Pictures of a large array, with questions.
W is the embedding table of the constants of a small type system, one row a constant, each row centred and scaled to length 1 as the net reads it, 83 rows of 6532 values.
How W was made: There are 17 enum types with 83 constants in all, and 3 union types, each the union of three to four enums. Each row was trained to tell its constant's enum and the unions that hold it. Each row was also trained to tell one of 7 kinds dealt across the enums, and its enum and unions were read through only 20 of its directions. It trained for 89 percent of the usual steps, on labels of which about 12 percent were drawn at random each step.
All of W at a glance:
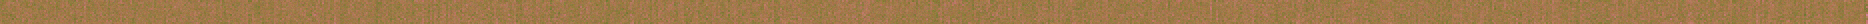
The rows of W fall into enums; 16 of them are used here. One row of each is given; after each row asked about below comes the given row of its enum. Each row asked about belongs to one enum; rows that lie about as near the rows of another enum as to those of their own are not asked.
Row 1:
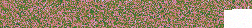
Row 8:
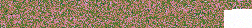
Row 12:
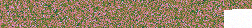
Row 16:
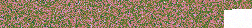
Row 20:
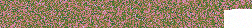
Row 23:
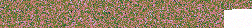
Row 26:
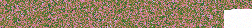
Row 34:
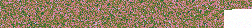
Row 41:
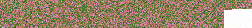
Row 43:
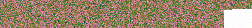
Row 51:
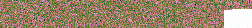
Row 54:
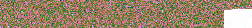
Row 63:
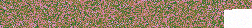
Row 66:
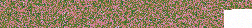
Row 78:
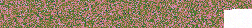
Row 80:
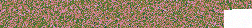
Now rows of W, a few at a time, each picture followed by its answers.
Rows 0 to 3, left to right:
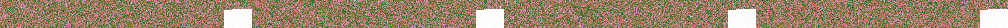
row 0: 51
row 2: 41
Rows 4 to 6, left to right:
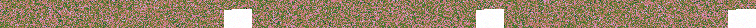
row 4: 66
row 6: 23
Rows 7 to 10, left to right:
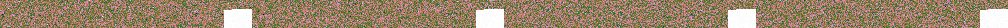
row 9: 54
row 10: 26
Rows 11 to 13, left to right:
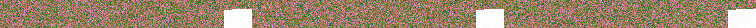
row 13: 41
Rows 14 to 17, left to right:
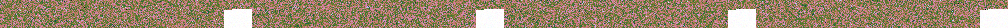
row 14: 16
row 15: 34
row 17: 12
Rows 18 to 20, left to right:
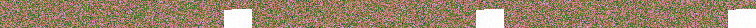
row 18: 1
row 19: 54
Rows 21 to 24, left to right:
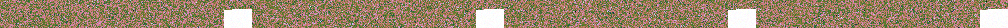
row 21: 80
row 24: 41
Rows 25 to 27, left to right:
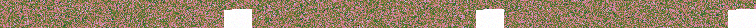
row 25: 23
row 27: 54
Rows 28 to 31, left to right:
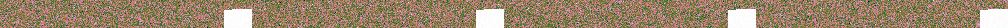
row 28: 43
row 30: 34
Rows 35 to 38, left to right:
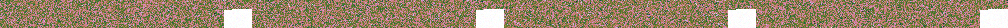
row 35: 63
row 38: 80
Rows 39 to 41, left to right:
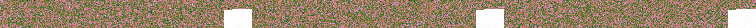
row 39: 20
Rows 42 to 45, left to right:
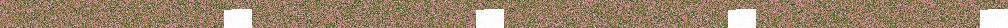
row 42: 1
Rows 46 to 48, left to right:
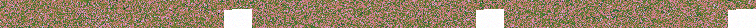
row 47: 80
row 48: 41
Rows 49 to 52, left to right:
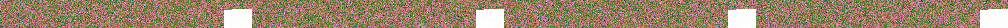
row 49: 51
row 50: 66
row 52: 51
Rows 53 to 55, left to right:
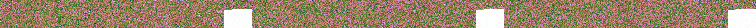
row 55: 26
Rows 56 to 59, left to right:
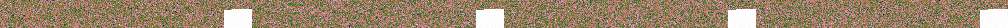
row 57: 66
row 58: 54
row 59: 80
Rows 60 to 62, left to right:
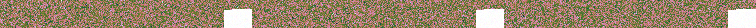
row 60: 26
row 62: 41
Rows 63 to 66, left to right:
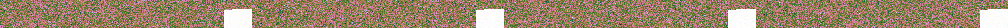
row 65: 63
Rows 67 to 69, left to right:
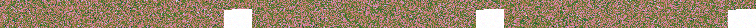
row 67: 66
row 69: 80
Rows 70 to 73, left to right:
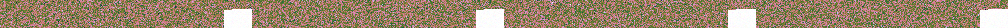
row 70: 26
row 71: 26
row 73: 54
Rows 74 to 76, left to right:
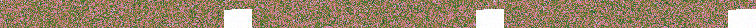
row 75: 23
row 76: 51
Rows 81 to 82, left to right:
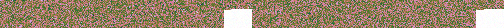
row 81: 23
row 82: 23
